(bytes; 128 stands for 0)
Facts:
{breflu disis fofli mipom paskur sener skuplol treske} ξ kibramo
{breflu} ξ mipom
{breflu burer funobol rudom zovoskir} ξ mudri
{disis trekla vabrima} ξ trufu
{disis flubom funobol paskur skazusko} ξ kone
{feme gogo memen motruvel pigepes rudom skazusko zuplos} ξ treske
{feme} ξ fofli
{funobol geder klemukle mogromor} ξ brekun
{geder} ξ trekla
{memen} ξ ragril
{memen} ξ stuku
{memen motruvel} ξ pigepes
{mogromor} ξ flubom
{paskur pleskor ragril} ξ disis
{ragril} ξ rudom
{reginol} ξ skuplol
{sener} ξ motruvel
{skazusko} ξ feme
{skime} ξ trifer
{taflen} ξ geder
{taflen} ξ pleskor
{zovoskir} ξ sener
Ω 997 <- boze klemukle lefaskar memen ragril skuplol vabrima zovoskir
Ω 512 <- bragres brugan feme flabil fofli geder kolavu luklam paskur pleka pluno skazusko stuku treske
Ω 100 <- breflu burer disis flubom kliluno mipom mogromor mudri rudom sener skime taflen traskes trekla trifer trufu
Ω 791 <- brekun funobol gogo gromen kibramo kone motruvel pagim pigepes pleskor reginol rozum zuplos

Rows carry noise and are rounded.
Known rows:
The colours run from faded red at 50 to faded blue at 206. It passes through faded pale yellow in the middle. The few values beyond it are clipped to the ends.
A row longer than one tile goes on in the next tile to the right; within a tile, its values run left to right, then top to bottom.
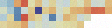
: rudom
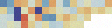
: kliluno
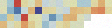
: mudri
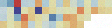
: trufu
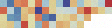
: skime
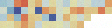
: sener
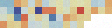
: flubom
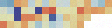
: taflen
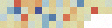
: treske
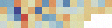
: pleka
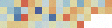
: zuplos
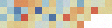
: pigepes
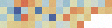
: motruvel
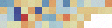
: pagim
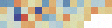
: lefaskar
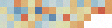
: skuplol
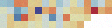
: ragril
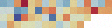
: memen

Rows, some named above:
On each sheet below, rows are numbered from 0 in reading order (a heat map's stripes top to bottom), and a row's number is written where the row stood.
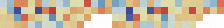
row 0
paskur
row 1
mogromor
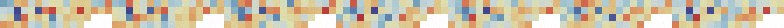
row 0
mogromor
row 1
geder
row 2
breflu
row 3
kibramo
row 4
mipom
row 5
motruvel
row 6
brekun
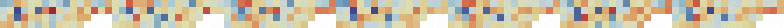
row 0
klemukle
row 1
treske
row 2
zovoskir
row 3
trekla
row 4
sener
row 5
funobol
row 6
rudom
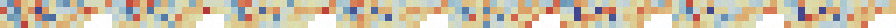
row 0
trifer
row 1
stuku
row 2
burer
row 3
sener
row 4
reginol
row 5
taflen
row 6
mudri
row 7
pleskor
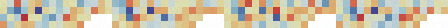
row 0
kibramo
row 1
disis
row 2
skazusko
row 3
kone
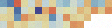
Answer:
vabrima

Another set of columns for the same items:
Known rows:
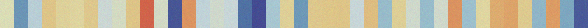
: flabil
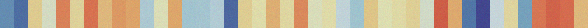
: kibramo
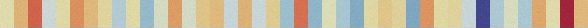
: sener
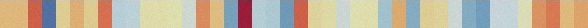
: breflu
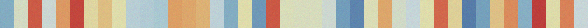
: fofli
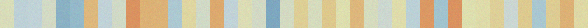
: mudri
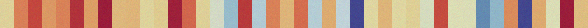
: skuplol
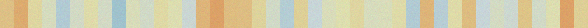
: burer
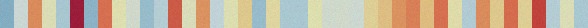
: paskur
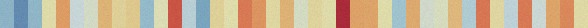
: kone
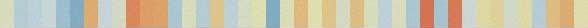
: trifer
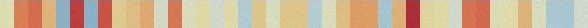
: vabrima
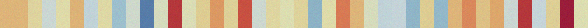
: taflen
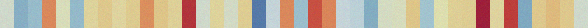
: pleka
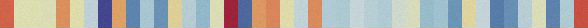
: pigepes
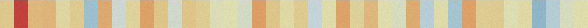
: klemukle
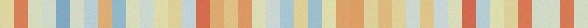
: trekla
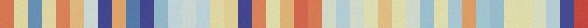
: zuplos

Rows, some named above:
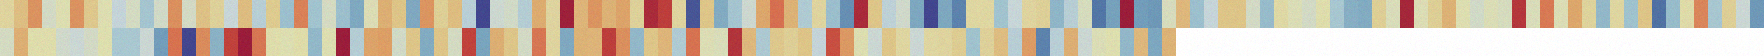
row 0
sener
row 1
treske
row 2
funobol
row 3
pleskor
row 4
zovoskir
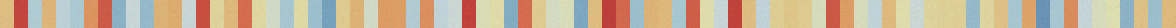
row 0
flubom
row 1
zovoskir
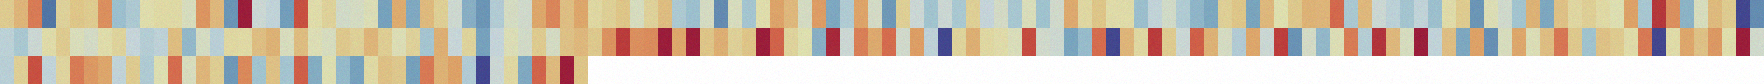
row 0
breflu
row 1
skazusko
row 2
stuku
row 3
reginol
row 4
skuplol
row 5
disis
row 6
mipom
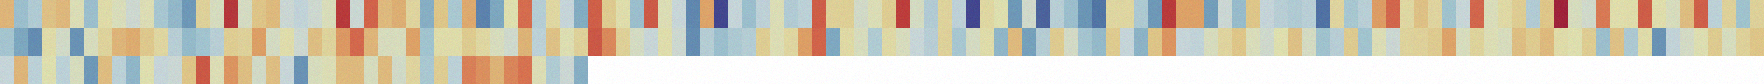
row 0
funobol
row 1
motruvel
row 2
mogromor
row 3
brekun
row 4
rudom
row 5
reginol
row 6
geder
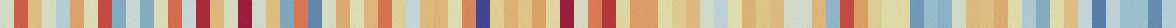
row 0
disis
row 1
memen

